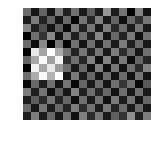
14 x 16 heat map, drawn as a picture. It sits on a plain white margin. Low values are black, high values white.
Average level on the scale: 30%. Odd patch: higher, in the middle left. Ninth with the highest average: middle left. Grain: checkered.
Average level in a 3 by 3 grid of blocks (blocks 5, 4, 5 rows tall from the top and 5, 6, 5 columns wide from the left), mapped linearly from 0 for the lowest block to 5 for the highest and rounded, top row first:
0 0 0 / 5 0 0 / 0 0 0
